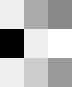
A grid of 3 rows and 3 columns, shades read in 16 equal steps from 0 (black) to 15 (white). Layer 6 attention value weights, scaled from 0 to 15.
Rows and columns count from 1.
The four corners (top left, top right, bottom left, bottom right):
14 8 14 9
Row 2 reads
0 14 15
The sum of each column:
28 36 32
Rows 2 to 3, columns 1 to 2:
0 14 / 14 12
